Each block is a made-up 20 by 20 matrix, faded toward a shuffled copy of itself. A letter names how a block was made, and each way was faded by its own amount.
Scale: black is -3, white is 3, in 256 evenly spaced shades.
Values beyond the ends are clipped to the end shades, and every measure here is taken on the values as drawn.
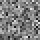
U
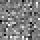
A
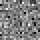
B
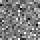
U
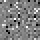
A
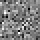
U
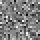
U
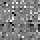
B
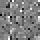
B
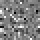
B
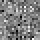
U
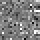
A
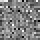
U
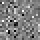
B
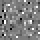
B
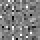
B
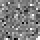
A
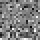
B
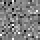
A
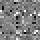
B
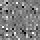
B
